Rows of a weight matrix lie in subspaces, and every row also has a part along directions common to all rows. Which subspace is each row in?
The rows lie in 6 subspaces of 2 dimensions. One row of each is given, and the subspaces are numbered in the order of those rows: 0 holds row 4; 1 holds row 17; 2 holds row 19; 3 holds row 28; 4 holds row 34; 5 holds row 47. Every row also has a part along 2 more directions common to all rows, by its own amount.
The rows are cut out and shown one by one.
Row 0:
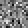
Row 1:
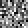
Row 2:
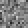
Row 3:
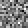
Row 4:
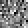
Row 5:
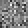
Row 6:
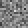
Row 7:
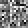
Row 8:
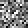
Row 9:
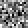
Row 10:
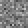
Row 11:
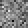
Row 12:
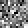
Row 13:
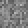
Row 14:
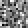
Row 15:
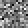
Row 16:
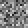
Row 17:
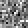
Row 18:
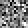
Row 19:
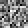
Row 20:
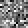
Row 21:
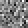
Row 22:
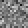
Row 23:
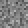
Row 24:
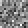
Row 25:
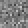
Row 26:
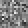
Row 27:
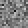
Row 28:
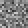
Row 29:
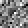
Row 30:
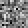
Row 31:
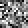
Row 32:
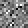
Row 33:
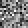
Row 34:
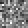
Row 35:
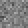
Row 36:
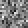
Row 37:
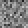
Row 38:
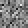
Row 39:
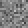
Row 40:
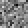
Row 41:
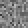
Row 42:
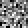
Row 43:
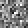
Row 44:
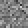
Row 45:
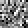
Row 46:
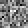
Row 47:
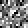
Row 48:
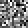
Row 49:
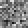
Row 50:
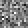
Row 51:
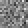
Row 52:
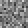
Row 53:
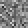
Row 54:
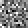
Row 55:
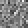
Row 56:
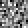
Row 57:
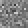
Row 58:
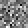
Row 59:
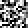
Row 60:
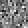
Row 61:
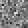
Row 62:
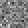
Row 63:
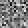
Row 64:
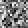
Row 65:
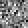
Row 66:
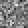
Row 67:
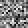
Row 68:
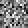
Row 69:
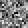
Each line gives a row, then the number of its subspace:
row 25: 1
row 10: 1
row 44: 5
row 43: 1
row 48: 2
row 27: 2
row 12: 2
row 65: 1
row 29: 5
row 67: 1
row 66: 4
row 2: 4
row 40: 4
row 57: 3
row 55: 0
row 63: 2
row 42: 4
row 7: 2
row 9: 1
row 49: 1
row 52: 3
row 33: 0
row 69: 0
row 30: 4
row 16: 3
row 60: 2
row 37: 3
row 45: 0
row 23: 0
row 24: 5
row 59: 4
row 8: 5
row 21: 0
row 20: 1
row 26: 2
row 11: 5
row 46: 2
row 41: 5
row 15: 0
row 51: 0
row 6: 0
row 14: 4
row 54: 3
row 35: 3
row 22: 5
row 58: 2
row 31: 1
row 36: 3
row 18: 2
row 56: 4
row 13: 1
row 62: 3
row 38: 4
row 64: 3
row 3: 5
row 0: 0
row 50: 2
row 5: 2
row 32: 4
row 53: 5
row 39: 0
